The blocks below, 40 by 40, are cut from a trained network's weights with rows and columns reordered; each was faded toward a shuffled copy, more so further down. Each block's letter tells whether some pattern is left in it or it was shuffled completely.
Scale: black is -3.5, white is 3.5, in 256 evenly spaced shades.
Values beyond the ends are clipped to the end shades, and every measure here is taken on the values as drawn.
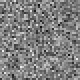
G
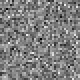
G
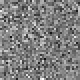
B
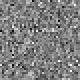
B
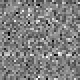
B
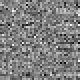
B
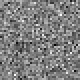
G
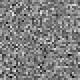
B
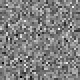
B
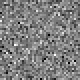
G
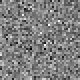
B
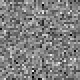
B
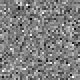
G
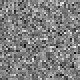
B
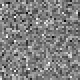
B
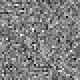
G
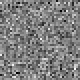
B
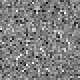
G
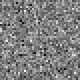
G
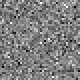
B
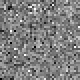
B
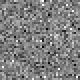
G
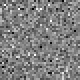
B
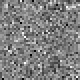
B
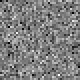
G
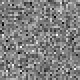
B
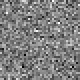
G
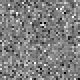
G
